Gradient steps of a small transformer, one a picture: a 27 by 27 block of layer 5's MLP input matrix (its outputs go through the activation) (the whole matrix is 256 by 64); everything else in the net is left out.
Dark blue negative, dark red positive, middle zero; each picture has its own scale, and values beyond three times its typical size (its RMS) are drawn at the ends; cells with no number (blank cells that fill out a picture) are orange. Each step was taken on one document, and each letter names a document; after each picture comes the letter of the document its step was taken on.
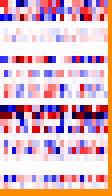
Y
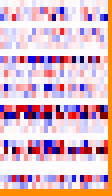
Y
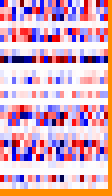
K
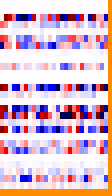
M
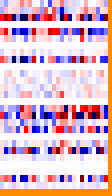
Y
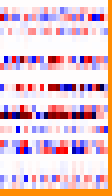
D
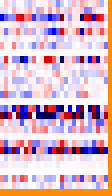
Y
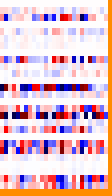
D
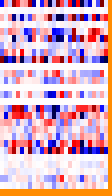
K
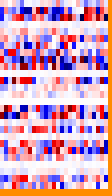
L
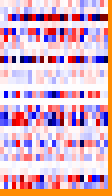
L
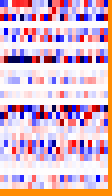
K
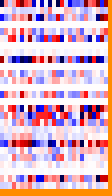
K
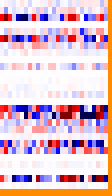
L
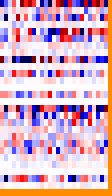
K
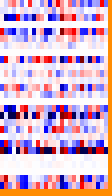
D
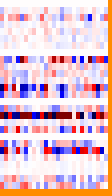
D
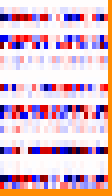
M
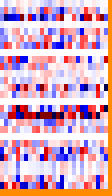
D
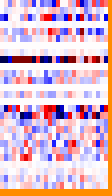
K
